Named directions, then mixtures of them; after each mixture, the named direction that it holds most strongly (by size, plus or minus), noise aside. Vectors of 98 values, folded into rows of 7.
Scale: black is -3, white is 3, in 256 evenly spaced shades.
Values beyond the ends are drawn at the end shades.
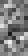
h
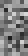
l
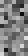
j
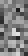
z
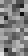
j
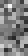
l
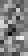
h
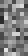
j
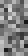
l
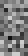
l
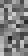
l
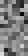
j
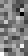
j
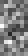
h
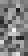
z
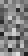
z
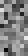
j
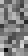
j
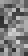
h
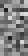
l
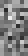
l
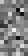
z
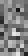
z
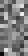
j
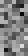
j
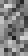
h
